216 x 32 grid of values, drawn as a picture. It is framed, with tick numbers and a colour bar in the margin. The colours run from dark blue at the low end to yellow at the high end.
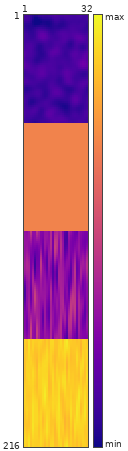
It is made of 4 by 1 panels. Panel 1,1: very low, blotchy, faint in contrast. Panel 2,1: high, flat. Panel 3,1: low, streaked downward. Panel 4,1: very high, streaked downward, faint in contrast.
